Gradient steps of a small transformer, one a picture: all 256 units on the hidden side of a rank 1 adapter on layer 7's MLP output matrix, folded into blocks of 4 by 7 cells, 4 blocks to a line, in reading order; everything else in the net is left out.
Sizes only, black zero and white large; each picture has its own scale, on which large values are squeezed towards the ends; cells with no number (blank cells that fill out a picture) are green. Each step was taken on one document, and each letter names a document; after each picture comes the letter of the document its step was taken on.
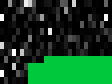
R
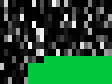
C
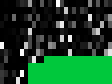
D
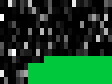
R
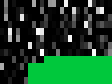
C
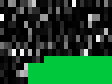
R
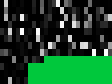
C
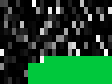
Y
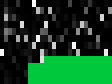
Y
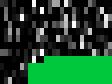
C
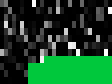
Y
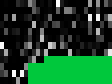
D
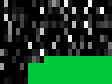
C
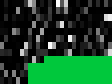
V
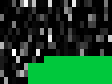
R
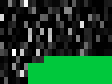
R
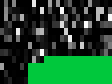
C
